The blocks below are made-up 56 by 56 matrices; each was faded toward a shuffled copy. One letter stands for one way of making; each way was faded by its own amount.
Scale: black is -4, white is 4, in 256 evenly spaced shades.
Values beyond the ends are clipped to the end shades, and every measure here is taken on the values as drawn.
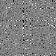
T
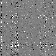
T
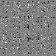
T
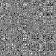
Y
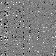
T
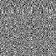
Y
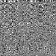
Y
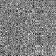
Y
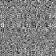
Y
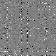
T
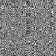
Y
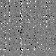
T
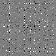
T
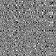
Y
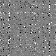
T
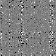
T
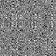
Y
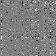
T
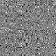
Y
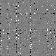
T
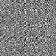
Y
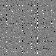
T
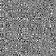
Y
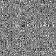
Y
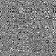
Y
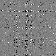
T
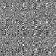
Y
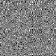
Y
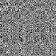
Y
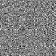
Y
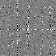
T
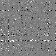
T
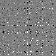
T
